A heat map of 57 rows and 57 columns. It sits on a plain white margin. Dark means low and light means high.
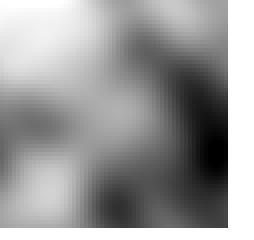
The ninth with the highest average is the top left. The top left is the smoothest part. The field is smooth, with broad soft blobs. No row or column stands out. No regular stripes run through it. Values rise toward the top left.
